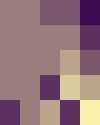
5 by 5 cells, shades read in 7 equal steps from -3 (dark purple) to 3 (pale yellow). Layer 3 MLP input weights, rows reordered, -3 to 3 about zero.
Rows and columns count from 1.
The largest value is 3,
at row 5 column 5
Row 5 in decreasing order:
3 1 0 -2 -2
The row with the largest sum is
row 4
